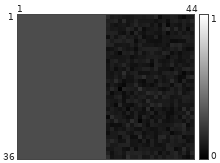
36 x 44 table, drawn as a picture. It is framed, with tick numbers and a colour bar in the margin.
It is made of 1 by 2 panels. Panel 1,1: low, flat. Panel 1,2: very low, fine-grained, faint in contrast.
